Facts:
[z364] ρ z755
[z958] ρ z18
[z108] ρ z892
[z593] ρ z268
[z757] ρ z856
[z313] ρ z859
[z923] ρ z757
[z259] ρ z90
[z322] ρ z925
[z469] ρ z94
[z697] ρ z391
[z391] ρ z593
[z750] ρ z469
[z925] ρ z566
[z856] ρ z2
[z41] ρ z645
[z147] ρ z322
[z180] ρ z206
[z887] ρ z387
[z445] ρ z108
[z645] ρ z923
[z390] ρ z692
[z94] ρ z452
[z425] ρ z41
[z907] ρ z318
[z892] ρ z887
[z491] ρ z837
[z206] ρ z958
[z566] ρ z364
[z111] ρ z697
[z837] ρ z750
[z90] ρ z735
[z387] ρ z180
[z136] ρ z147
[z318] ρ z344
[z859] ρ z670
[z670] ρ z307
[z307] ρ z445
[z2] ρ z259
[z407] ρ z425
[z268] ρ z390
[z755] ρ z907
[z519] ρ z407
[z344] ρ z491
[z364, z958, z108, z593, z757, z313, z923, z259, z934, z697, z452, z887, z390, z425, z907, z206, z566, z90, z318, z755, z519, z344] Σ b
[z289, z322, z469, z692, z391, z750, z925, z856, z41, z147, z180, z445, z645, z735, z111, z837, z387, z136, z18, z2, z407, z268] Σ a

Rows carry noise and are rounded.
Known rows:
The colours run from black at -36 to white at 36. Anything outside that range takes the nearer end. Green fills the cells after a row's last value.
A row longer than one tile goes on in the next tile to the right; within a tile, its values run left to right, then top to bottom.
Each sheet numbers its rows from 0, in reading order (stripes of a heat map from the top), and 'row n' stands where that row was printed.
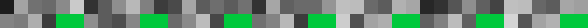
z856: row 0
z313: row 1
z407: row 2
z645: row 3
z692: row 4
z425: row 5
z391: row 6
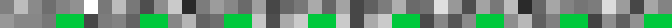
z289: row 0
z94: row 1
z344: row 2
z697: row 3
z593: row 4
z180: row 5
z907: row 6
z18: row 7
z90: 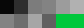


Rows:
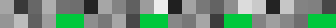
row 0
z364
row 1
z735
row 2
z2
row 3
z452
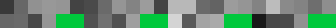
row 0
z108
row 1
z887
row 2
z111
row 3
z892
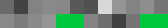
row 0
z934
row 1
z445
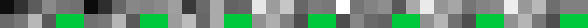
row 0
z923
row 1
z757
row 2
z566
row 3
z469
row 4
z491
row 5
z837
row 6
z750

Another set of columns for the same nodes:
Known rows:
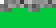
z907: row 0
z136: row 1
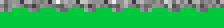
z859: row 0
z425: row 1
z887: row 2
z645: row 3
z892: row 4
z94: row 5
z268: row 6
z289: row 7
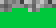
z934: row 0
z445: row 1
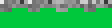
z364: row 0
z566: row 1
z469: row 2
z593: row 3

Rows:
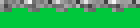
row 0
z18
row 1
z755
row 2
z344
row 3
z180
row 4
z387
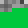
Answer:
z452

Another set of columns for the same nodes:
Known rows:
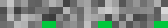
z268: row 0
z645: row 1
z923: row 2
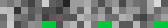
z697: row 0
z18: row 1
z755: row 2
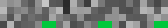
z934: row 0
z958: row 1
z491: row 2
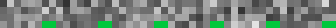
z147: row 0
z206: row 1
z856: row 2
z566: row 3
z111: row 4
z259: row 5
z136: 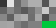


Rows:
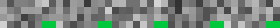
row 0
z318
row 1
z425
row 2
z735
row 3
z108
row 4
z837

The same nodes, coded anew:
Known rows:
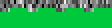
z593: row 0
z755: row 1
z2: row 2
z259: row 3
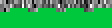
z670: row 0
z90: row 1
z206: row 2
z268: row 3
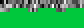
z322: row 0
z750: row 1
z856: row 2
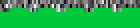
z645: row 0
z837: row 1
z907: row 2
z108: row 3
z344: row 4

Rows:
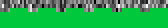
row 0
z887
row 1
z318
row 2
z425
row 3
z94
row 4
z445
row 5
z180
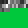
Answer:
z18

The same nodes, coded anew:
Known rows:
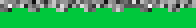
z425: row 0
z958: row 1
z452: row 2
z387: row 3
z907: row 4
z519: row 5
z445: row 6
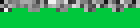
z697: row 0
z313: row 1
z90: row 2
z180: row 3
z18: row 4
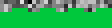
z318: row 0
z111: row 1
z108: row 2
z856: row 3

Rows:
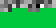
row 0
z887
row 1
z892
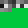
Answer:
z94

